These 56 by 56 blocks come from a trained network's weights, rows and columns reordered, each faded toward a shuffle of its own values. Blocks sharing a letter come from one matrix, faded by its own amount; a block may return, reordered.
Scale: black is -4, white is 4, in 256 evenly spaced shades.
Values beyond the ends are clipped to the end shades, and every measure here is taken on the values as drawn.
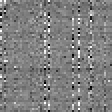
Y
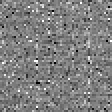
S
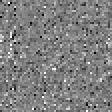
S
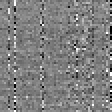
Y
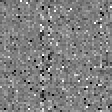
S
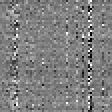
Y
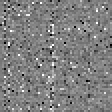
S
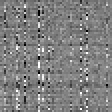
Y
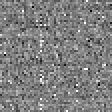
S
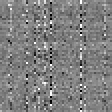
Y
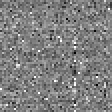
S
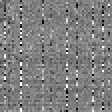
Y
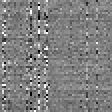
Y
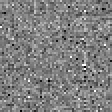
S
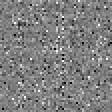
S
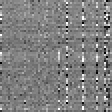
Y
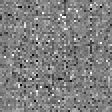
S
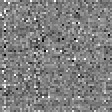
S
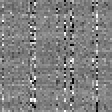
Y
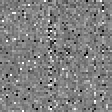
S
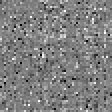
S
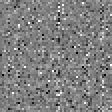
S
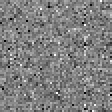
S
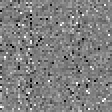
S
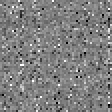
S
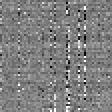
Y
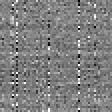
Y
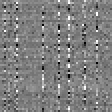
Y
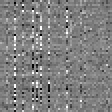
Y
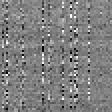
Y
